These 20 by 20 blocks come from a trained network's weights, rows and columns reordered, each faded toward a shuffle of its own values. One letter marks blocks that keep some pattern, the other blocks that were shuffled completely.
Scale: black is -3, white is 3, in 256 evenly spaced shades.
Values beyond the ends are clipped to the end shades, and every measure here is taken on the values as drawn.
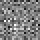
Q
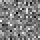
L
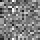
Q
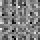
Q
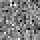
L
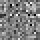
Q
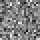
L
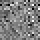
Q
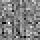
Q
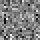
Q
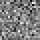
L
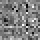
Q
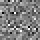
Q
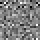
Q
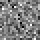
L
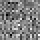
Q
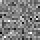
Q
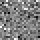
L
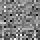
Q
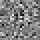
Q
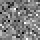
L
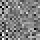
Q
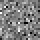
L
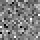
L
